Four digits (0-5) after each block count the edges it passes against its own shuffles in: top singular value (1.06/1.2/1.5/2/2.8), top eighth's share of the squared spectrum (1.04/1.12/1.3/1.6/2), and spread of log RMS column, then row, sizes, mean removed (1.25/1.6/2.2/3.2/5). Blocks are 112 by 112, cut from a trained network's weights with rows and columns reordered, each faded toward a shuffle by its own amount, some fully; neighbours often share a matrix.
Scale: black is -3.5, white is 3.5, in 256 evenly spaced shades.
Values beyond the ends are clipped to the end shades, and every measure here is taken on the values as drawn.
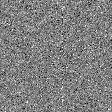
2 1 1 0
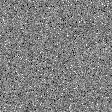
0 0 0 0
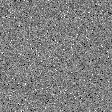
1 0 0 0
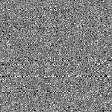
4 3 1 3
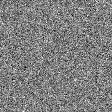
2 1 0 0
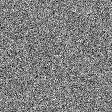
0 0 0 0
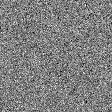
0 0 0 0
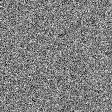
1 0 0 0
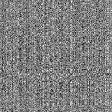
4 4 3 2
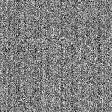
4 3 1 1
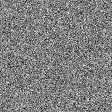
1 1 0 0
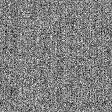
3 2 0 0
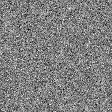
0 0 0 0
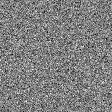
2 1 0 0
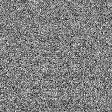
3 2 0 1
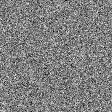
0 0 0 0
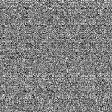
4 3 1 2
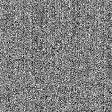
3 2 1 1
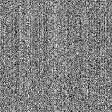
4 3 2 1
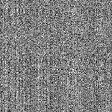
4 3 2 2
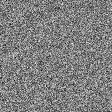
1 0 0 0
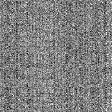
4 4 2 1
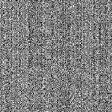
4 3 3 1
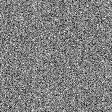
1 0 0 0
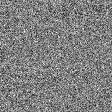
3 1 0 0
